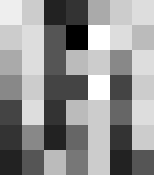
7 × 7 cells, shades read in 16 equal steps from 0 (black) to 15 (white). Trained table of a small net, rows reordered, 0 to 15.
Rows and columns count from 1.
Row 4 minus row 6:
5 4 2 -2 3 1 0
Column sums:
53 76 32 42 88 48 79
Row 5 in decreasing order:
13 13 12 11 6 4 3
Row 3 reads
10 13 5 11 12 8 13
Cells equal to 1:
0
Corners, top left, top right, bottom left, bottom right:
14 13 2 5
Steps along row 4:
up down same up down up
